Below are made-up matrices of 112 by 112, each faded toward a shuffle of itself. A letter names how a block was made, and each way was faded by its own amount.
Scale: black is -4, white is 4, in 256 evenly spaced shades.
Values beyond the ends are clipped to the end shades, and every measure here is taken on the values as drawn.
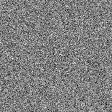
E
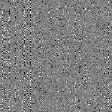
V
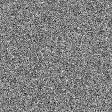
E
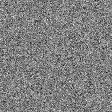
E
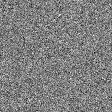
E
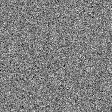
E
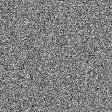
E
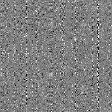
V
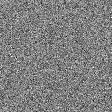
E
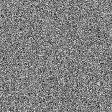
E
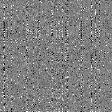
V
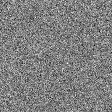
E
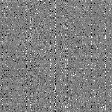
V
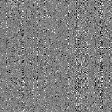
V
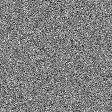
E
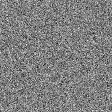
E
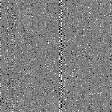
V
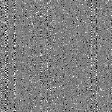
V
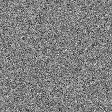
E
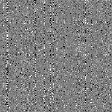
V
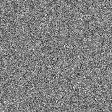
E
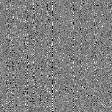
V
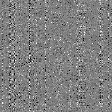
V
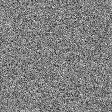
E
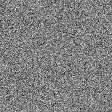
E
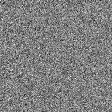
E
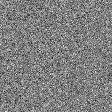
E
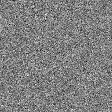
E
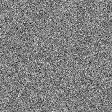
E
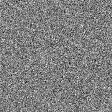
E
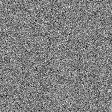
E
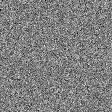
E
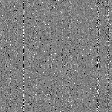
V
